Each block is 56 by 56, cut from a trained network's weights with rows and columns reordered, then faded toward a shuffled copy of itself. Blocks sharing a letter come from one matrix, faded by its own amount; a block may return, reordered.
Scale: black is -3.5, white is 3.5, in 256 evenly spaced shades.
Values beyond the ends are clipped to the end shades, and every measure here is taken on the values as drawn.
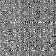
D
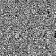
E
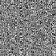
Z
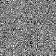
E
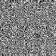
E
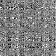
D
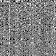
D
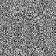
Z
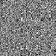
Z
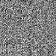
Z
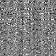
D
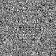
E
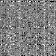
D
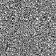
E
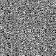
E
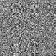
Z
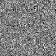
E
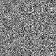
Z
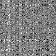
D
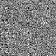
Z
